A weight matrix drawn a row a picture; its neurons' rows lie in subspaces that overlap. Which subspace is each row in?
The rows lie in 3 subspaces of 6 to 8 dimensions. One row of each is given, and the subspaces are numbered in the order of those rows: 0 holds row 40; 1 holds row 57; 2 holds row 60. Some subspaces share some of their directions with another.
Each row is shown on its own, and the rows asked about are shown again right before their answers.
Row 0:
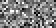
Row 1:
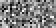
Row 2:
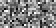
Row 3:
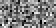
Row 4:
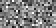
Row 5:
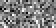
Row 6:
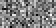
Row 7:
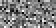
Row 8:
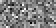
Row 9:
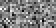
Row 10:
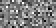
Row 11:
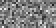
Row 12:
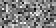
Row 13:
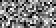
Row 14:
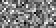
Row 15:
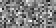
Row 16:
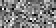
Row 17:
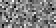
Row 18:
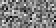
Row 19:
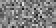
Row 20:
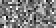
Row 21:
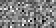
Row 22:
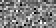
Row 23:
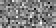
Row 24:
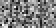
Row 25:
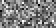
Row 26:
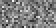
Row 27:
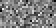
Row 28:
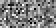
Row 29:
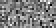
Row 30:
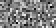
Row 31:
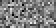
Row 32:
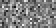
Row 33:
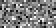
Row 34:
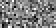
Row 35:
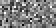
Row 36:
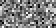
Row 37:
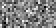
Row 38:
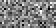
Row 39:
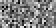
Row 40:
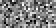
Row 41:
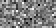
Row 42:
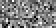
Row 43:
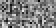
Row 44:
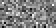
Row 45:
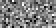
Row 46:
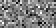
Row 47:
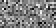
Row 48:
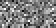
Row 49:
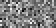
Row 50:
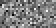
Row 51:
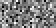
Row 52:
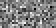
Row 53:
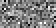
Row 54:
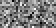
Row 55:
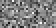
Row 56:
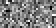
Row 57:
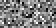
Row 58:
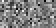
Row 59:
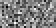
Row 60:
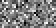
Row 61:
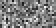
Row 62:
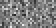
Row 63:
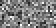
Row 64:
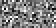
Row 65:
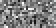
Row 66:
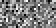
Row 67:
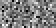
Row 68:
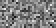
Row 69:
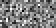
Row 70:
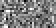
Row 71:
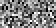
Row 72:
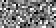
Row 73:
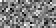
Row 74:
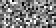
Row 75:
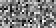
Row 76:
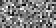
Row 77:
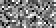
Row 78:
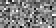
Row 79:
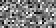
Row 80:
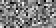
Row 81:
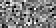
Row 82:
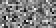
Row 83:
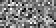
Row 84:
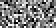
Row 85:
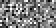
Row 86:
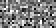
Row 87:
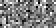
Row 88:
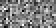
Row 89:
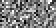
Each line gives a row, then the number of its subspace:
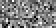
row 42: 0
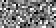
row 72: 1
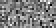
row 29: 2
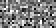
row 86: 2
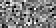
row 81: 0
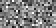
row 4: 1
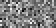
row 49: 1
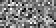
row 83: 1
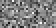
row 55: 2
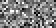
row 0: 1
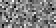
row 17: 0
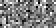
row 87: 0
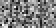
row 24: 0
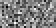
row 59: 2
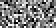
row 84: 2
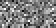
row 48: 0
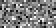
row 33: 1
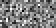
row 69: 2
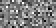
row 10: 1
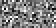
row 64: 1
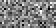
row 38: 1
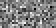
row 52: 2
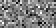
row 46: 1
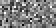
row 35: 1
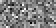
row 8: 0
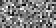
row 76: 1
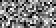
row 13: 2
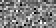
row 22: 0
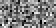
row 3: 0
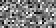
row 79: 1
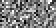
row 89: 2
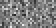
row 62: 2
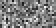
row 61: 0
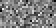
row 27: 1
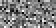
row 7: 1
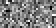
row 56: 0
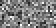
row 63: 1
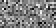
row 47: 1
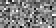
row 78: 0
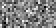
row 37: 0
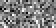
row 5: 1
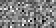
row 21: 0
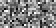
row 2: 0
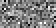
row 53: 1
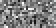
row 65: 0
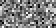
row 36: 1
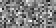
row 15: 1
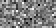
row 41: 0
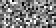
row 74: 0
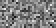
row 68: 2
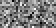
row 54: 0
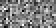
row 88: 0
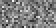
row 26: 2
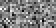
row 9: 1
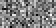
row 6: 2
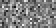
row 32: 1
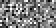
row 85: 2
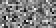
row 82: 0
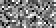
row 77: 1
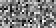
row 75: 0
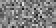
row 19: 1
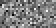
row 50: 1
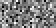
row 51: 2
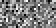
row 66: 2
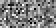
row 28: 2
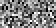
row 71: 1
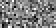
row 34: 0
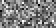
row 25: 0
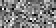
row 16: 1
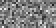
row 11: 1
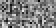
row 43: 0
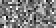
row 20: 0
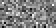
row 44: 1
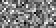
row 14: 2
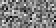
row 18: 1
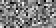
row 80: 0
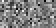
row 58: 0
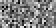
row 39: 2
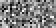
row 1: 2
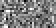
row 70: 0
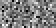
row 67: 2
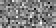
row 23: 2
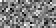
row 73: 2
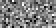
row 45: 0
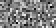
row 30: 2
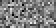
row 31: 0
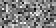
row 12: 2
